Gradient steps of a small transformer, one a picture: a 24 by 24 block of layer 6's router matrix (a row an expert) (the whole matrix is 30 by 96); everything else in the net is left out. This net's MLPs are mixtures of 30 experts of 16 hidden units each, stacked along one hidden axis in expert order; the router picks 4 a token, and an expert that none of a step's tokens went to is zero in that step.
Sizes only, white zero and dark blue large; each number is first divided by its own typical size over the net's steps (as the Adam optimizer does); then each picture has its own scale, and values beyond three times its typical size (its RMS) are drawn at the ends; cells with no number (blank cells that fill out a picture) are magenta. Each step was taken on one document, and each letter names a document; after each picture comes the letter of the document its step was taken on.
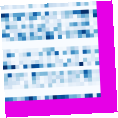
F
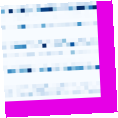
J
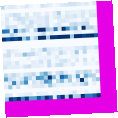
F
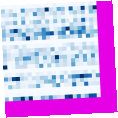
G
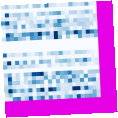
F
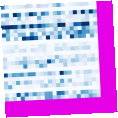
F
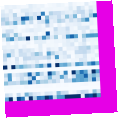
G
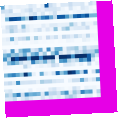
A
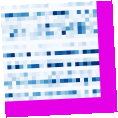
F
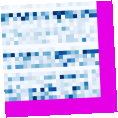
G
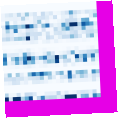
G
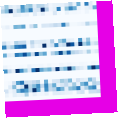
J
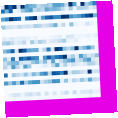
A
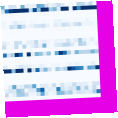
J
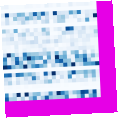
G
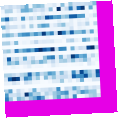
A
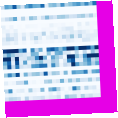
A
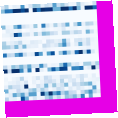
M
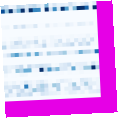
J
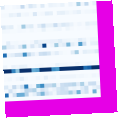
J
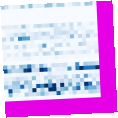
M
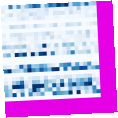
M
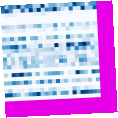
A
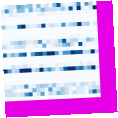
J
